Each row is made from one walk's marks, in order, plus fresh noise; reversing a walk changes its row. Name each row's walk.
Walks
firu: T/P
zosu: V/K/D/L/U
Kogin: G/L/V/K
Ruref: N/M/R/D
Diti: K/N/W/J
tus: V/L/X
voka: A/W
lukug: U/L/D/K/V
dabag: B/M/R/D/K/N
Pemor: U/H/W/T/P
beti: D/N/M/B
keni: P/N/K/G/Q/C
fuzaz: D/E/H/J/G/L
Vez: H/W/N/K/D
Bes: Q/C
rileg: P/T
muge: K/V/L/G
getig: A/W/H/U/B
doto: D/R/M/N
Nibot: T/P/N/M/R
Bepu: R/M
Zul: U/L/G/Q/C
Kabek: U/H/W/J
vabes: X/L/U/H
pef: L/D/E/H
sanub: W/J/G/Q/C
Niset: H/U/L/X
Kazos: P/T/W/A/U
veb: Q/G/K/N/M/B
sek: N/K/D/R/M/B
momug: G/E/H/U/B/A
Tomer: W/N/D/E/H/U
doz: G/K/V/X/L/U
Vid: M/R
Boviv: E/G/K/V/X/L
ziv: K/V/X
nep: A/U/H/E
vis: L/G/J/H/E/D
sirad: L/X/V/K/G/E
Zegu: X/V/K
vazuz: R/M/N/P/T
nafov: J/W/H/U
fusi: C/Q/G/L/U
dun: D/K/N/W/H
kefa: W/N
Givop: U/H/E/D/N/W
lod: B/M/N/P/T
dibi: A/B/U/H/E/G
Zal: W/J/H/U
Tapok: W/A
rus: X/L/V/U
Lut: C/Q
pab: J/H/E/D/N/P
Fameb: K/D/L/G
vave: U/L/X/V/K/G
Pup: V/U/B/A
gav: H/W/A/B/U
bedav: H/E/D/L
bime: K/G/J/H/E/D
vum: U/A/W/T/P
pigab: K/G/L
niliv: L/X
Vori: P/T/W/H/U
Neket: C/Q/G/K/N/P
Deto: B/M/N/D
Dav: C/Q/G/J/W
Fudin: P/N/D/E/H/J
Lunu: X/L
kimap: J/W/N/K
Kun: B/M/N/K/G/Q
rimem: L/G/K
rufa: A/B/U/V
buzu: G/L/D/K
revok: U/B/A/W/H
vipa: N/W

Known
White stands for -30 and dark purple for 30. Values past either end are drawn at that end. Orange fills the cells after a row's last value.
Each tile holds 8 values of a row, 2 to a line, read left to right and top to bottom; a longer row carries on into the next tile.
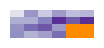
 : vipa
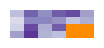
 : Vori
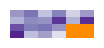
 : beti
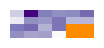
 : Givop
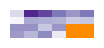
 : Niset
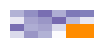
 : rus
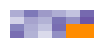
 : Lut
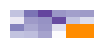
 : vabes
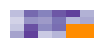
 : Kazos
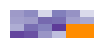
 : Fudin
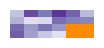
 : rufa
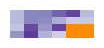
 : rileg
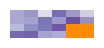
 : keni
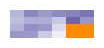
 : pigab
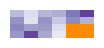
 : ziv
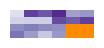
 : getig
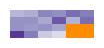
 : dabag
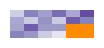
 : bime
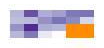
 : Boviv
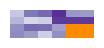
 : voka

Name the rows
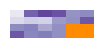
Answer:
gav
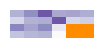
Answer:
Lunu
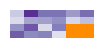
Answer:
bedav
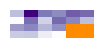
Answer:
Zul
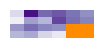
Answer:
vum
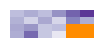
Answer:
muge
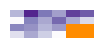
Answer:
vave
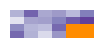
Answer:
Neket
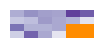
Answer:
tus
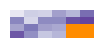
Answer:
Diti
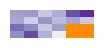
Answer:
zosu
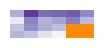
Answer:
rimem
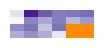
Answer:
Pemor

